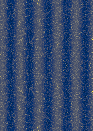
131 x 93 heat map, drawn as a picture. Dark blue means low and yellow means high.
Overall the values sit about 20% of the way up the scale. Upright stripes repeat 5 times across the table. It is mirror symmetric from top to bottom. There is no seam. There is no overall slope.
